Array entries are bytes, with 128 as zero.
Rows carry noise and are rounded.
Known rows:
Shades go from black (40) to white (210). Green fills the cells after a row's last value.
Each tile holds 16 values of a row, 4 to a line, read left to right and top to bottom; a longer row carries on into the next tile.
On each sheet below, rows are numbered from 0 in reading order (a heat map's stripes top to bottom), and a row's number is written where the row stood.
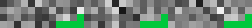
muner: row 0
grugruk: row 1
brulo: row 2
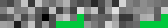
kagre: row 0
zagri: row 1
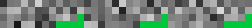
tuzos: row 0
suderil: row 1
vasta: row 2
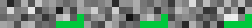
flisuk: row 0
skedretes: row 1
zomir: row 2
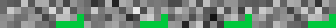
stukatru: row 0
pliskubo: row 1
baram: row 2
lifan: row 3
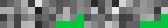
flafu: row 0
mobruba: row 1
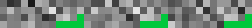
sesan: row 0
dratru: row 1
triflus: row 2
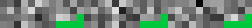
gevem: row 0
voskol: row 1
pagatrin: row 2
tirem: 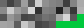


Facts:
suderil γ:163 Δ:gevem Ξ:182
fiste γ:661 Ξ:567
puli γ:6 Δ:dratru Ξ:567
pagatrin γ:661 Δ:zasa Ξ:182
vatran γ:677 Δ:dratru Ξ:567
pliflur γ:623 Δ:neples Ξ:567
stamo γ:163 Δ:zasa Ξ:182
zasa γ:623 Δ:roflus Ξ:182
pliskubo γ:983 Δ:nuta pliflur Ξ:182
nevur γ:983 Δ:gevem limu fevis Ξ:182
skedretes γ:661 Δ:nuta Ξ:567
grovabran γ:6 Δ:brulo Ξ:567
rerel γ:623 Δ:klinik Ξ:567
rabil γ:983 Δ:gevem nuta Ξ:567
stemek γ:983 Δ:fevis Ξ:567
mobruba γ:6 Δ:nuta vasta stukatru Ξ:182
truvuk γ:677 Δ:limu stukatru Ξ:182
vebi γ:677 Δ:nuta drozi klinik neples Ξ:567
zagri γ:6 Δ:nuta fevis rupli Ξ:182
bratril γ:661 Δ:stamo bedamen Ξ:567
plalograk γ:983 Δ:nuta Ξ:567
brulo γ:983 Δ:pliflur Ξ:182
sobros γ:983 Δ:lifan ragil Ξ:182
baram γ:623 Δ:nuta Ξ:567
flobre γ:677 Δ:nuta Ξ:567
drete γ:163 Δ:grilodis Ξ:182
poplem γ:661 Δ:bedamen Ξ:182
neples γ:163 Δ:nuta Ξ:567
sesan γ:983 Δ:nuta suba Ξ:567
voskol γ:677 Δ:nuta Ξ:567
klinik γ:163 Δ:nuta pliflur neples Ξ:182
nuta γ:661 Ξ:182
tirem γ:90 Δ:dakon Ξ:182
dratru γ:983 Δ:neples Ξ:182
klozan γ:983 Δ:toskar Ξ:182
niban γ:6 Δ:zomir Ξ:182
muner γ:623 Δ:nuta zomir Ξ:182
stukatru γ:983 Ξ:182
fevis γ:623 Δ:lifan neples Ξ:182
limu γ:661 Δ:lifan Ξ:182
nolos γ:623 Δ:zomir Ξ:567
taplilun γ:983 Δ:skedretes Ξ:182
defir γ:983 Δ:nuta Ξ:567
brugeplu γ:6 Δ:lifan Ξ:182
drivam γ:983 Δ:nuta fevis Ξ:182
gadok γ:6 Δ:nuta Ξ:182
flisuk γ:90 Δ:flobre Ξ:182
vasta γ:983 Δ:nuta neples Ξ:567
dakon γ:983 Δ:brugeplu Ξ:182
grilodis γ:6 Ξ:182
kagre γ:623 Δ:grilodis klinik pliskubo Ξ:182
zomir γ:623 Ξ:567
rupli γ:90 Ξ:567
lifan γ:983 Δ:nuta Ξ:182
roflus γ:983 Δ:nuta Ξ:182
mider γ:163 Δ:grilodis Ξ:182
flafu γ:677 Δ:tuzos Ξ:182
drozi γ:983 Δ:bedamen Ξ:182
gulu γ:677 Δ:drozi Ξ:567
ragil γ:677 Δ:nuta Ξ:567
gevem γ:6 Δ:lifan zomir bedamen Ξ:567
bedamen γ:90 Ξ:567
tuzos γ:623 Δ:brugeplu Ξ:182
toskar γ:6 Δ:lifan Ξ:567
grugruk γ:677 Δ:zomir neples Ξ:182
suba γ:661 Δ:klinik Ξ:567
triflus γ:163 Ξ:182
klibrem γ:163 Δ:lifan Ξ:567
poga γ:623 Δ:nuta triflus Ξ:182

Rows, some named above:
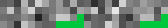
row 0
gevem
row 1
gadok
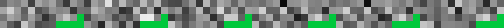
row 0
limu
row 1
zomir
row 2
klinik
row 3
suba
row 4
suba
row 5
suderil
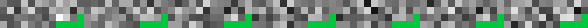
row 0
grilodis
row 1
lifan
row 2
tirem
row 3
flobre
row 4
vatran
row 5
flisuk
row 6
nuta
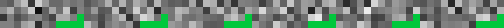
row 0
ragil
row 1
neples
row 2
dakon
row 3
rupli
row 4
mobruba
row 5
stamo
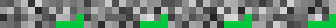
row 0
flobre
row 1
zasa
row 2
pliflur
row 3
tirem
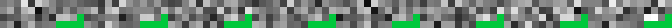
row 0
gulu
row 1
niban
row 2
rerel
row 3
klibrem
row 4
vebi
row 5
nolos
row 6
nuta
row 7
bedamen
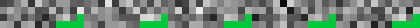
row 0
poga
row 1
drozi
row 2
grovabran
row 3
vebi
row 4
fevis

